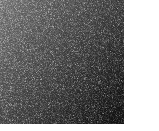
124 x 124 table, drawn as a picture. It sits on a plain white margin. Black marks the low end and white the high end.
Ninth with the highest average: top left. Mirror symmetry: none. Slope: up to the top left. Odd rows or columns: none. Average level on the scale: 30%. Stripes: none. Ninth with the lowest average: bottom right. Grain: fine.
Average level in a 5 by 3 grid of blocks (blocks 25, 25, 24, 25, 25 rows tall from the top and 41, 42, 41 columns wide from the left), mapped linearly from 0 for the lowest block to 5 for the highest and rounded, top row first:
542
432
431
321
310
